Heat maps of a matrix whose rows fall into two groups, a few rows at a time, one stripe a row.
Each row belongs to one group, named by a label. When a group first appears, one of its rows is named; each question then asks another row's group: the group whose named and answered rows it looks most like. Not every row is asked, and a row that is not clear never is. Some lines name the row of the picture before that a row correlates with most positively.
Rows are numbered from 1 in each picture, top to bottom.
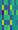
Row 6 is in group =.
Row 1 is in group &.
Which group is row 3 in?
&
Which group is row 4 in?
=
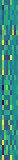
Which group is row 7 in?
&
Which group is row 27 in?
&
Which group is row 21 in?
&
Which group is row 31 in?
&
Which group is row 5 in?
=
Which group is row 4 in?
&
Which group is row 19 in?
=
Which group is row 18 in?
&
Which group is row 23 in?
=
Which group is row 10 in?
&
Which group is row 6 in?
&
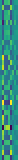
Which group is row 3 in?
=
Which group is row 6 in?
=
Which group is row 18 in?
=
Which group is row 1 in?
=
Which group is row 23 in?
=
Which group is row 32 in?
=
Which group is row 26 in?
=
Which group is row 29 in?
=
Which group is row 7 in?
=
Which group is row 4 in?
=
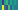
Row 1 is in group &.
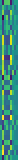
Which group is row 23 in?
=
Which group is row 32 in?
&
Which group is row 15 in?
&
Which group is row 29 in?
=
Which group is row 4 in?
&
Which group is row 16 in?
=
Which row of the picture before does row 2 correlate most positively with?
2
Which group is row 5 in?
&
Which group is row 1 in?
=
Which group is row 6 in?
=
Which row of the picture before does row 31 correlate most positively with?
2
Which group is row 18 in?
=
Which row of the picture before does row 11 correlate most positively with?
2
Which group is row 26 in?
&
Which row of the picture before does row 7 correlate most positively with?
1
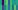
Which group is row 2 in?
&
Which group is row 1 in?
&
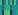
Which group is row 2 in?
=
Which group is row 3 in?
=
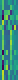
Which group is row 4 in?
&
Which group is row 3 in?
=
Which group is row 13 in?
&
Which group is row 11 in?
&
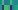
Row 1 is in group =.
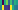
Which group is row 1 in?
&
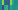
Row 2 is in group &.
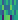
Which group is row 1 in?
&
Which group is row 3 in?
&
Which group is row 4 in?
=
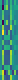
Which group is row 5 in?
&
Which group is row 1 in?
&
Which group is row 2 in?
&
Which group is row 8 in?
=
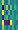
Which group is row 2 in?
&
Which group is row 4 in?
&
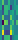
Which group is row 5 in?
&
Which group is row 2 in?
=
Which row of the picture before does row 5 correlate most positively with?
4
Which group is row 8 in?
=
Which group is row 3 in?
&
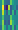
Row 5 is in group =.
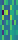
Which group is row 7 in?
&
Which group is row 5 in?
&
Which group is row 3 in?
&
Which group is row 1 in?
&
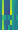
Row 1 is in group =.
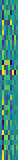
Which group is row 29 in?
=
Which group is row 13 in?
=
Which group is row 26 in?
&
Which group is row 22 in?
=
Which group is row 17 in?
&
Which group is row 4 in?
&
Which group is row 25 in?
&
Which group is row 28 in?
&
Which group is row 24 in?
=
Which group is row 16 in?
=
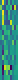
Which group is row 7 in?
=
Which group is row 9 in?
&
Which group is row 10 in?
&
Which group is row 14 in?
=
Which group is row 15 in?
&
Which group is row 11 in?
&
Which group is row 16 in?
=
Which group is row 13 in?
&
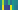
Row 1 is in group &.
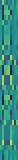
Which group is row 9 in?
=
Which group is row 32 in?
&
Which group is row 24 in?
=
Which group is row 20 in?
=
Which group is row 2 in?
&
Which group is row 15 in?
=
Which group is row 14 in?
=
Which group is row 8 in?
=
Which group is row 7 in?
=
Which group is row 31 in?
&
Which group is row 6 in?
=
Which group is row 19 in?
&
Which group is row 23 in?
=
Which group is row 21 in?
&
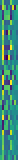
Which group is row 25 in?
&
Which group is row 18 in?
=
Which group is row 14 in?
&
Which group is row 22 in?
&
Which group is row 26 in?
&
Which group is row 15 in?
=
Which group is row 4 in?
=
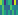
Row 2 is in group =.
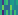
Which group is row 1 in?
&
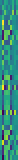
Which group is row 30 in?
=
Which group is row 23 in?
&
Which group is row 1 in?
&
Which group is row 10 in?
=
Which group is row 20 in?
=
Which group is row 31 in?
&
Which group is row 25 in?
=
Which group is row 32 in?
&
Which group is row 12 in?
=
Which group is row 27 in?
=
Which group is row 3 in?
&
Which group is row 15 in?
&
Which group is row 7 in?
=
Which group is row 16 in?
=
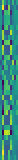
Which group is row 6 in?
&
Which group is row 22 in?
=
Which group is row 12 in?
=
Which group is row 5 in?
=
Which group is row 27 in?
=
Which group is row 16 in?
&
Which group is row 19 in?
=
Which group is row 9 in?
=
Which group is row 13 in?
&
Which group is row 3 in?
=
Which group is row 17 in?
&
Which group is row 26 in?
=
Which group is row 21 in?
&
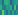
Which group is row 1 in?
=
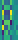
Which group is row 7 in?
&
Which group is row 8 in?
=
